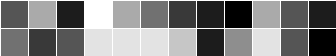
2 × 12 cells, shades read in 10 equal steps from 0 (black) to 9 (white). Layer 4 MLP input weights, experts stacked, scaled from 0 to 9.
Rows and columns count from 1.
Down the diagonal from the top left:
3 2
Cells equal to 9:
1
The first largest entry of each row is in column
4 4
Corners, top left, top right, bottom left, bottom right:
3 1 4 0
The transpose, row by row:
3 4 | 6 2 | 1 3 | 9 8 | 6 8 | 4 8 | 2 7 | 1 1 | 0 5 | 6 8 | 3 3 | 1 0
